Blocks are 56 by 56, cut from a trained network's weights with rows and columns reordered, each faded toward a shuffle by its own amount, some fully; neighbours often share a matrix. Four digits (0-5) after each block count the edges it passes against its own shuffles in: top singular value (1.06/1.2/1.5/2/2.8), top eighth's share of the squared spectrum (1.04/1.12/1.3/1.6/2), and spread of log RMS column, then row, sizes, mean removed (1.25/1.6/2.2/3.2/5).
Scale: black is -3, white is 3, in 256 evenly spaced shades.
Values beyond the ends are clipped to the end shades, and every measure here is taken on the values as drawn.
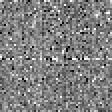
2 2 0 2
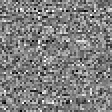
3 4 1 2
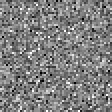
0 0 0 0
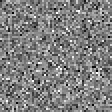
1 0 0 0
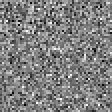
2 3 0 2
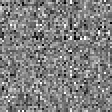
3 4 2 1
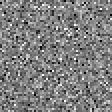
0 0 0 0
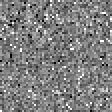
0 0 0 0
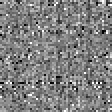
2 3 0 2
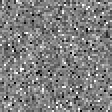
0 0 0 0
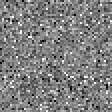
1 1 0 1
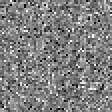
1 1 0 0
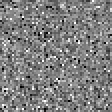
1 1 0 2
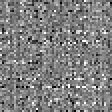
3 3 1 3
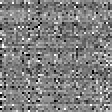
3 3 3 1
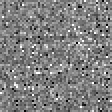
1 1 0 0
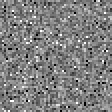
0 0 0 0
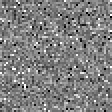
0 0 0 0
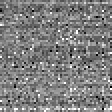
3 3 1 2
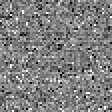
1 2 0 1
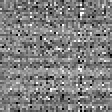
3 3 3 1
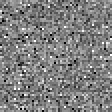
1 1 1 0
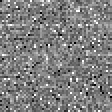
1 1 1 0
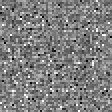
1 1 0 0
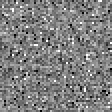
0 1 0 0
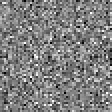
3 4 2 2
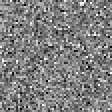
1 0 0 0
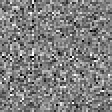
3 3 2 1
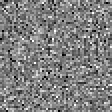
2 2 0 0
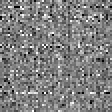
2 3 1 3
